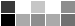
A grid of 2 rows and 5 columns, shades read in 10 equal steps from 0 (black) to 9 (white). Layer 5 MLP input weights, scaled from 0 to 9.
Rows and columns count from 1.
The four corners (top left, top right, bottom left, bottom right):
2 5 0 4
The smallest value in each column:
0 6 5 6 4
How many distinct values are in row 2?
4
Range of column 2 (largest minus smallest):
3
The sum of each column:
2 15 12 15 9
